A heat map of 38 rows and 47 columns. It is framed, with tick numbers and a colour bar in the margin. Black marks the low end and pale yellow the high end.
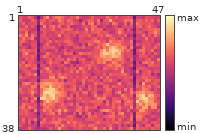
The halves do not mirror each other. Columns 7 and 39 stand out from the rest. There are three bumps. Overall the values sit about 60% of the way up the scale.
